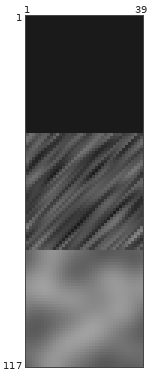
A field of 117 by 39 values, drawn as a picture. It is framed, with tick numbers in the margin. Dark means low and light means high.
It is made of 3 by 1 panels. Panel 1,1: very low, flat. Panel 2,1: low, slanting up to the right. Panel 3,1: middling, smooth.
